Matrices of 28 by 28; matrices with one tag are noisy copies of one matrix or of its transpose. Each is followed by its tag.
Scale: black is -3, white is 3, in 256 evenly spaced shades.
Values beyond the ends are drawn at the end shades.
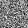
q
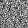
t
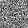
q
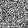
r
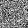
r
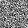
q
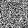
r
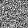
t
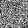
r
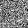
r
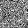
r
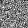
t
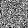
r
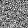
t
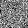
r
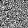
t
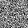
q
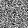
q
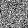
r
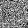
r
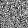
t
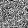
r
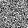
q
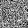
r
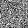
r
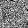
r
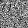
t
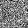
r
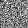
t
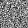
t
